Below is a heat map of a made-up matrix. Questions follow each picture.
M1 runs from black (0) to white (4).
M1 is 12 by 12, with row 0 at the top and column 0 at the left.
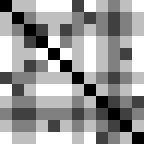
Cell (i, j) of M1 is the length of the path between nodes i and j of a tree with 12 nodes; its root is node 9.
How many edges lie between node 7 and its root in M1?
2
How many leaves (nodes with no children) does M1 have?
6
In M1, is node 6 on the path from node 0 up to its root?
yes
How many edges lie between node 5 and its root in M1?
2
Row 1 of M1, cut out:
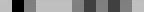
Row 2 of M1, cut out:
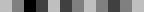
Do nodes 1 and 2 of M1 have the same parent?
yes
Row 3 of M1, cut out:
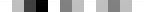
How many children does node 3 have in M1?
0
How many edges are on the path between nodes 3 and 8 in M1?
3
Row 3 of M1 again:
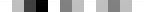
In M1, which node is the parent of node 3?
2
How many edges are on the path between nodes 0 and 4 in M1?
4
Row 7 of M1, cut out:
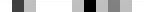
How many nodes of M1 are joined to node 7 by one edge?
1
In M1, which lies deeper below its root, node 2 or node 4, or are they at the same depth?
node 4
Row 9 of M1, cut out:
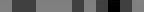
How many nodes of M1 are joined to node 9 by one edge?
5
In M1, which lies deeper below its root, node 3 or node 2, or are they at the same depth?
node 3
